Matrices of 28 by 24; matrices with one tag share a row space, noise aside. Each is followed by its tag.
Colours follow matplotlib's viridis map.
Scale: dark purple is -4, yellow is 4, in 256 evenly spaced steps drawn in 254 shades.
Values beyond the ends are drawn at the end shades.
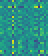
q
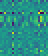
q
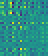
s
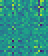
q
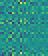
s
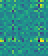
q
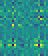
q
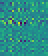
s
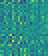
s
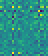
q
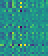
s
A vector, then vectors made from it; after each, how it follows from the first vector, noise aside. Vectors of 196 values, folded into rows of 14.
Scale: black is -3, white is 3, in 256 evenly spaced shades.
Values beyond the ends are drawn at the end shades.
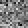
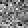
copied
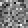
sign-scrambled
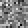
sign-scrambled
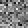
copied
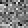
copied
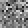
wrapped around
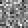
sign-scrambled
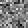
sign-scrambled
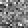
negated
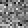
copied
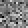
wrapped around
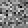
wrapped around
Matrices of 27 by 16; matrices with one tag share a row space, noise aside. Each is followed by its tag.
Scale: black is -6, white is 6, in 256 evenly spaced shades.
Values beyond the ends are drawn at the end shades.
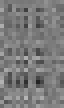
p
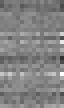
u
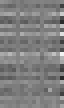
u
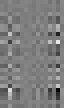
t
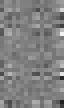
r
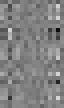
t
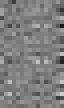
r
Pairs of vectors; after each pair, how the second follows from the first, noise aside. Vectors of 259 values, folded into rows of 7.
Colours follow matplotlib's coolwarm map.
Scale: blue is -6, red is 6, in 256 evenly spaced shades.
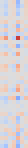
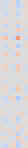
shrunk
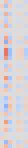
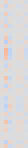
shrunk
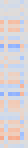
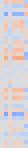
wrapped around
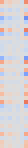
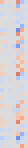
wrapped around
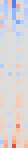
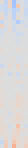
shrunk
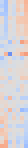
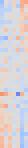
reversed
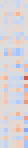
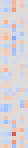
wrapped around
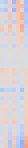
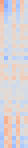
reversed
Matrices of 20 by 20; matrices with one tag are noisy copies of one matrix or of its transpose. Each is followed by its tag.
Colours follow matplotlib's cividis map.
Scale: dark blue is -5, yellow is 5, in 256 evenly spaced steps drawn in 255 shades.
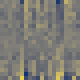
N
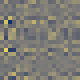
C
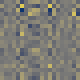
C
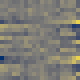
N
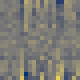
N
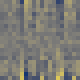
N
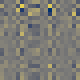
C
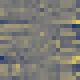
N
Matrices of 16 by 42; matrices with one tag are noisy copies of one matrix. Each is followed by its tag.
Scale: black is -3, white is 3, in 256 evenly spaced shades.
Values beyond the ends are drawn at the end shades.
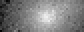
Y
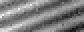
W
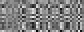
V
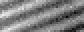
W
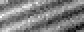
W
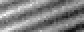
W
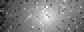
Y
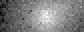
Y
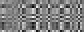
V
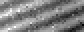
W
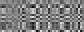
V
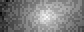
Y
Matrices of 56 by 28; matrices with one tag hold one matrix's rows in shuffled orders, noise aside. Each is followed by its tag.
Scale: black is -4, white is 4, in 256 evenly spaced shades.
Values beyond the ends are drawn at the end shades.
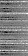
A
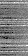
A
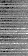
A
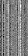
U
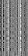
U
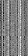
U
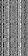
U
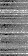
A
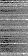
A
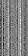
U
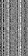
U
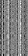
U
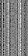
U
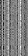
U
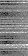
A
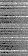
A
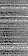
A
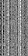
U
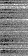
A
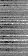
A
